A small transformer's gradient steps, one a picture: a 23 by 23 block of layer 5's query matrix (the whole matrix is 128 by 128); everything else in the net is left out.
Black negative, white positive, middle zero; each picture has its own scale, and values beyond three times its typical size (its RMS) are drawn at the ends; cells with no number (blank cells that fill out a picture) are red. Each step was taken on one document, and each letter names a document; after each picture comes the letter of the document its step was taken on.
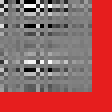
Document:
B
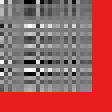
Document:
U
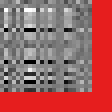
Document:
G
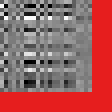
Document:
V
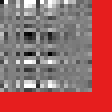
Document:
V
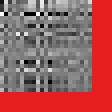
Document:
B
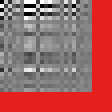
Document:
U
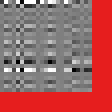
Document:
G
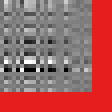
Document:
G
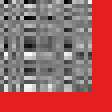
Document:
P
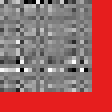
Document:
G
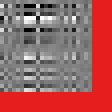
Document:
U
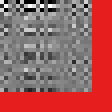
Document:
U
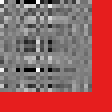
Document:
B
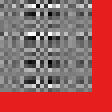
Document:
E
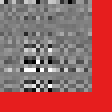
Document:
E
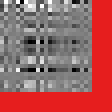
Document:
G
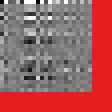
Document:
B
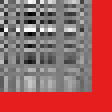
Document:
P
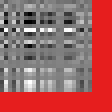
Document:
P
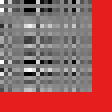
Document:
U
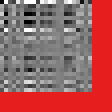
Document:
P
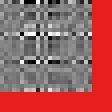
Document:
E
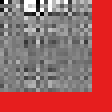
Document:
B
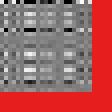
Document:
P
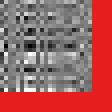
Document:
P
